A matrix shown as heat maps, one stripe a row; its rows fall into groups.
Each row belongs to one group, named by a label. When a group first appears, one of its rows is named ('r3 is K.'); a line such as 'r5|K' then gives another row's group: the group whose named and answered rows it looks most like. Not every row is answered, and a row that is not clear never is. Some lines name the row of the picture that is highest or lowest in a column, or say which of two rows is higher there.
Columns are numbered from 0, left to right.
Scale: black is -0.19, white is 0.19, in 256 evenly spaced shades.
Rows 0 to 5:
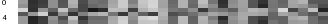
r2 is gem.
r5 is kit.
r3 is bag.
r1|kit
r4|kit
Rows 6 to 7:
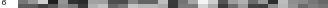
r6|bag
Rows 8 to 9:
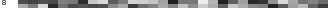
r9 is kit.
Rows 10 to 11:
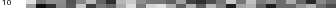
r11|kit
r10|gem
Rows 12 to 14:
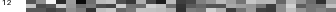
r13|gem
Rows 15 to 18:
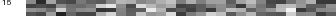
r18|bag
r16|bag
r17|gem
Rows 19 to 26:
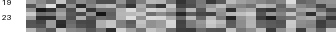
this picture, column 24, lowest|23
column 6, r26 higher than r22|No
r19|gem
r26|gem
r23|kit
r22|gem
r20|bag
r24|bag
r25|bag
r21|kit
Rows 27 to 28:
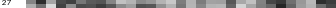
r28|kit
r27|kit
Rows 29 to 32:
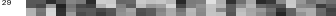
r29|bag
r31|kit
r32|kit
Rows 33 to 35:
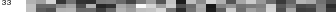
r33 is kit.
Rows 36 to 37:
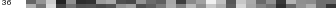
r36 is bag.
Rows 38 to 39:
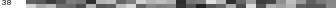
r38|bag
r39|gem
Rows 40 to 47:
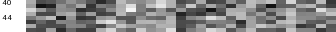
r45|bag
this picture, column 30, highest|43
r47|bag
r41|kit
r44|bag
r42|gem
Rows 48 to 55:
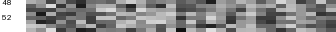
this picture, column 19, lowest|54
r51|kit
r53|kit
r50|bag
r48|gem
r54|gem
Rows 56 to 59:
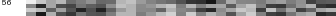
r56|gem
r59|kit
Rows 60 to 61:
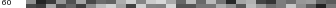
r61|bag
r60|kit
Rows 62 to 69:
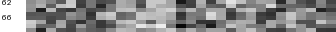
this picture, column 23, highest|62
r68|gem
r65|bag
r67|gem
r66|bag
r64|kit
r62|gem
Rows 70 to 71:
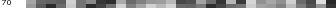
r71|gem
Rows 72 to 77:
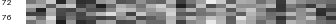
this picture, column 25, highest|75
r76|kit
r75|bag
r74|kit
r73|gem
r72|bag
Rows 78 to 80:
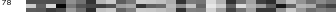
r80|bag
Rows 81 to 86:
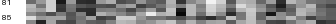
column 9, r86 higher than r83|Yes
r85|gem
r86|kit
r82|kit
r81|bag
